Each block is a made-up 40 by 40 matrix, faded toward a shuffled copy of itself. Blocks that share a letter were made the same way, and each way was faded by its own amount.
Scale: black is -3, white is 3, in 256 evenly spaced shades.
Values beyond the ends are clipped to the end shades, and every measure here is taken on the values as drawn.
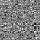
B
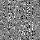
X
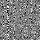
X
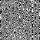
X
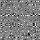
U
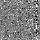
X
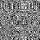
B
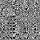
B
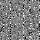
X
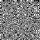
B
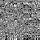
B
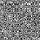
B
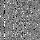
X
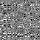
U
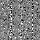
X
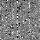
X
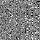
X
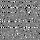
U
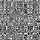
B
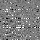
U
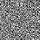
B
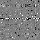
U
